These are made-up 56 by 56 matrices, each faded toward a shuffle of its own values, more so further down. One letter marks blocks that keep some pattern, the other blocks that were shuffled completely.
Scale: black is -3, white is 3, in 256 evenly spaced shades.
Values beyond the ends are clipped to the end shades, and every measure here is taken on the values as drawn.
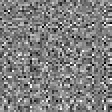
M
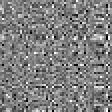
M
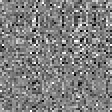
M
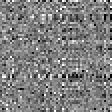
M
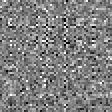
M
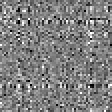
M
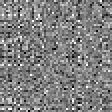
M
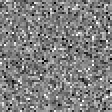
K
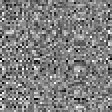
M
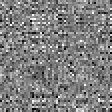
M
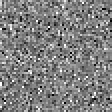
K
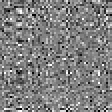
M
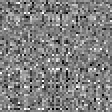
M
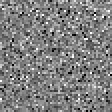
K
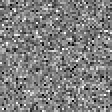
K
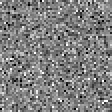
K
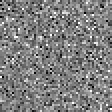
K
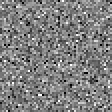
K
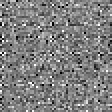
M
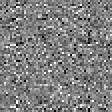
M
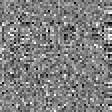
M
